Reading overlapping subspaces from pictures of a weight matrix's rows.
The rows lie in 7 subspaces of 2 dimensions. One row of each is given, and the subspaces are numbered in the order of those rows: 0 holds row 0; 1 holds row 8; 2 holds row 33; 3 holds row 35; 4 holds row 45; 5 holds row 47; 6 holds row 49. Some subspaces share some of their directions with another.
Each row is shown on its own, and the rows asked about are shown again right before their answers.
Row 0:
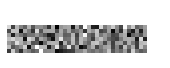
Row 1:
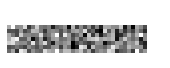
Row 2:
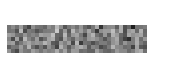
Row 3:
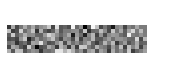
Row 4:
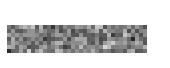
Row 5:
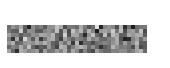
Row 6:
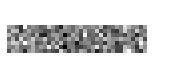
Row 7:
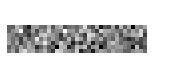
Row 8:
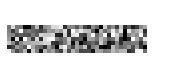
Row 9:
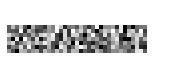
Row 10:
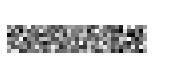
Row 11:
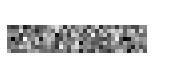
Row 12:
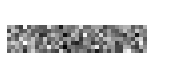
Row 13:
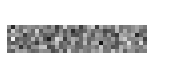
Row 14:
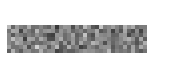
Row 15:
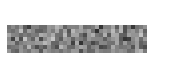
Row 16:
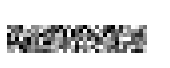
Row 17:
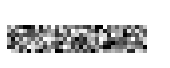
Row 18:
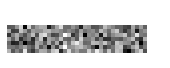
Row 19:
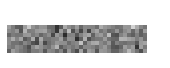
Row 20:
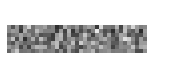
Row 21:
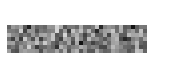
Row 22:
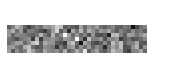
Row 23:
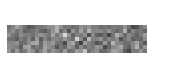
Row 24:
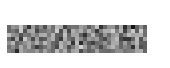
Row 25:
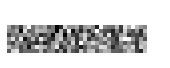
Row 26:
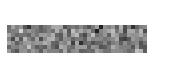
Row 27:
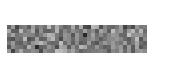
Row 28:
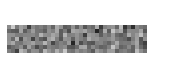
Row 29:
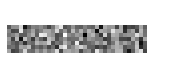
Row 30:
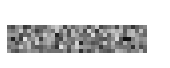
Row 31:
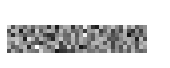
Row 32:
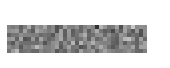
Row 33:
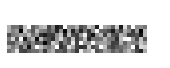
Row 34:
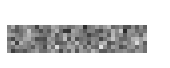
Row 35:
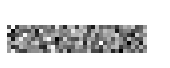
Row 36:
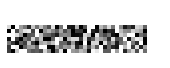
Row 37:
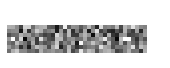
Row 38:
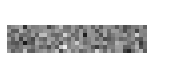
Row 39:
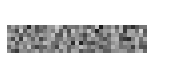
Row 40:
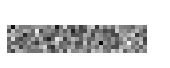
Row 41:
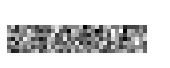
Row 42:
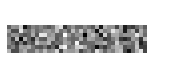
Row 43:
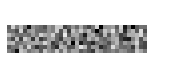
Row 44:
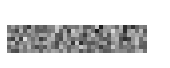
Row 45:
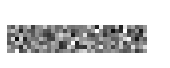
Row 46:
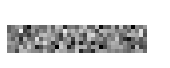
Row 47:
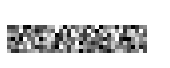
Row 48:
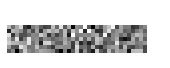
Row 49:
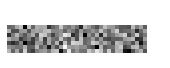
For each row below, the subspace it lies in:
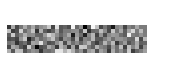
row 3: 0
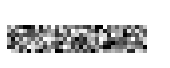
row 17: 1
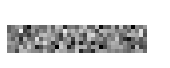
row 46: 2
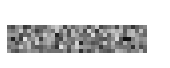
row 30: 5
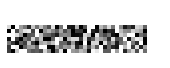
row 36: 3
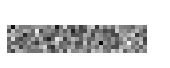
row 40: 3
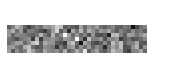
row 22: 4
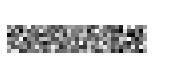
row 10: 3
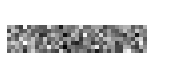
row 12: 6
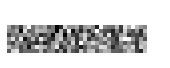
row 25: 4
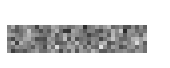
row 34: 2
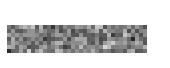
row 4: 1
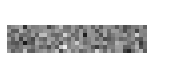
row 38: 6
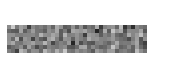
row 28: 5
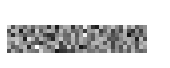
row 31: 0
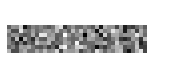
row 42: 6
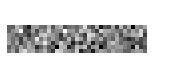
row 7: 2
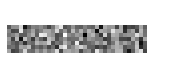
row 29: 6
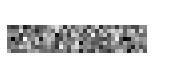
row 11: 5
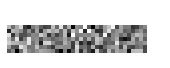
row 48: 0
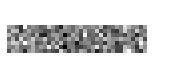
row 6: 6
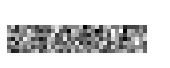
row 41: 2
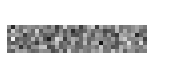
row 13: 3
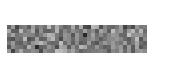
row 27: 0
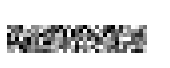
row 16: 0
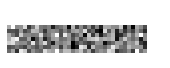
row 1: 5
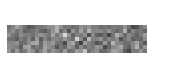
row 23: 4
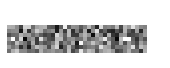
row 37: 5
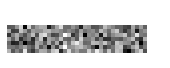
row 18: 6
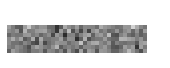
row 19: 4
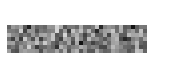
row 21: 4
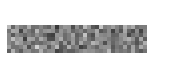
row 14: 0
